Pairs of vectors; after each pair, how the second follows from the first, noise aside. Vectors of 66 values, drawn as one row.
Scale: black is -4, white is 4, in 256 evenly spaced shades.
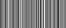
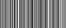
wrapped around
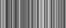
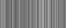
shrunk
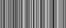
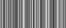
copied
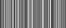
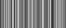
copied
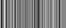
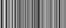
copied
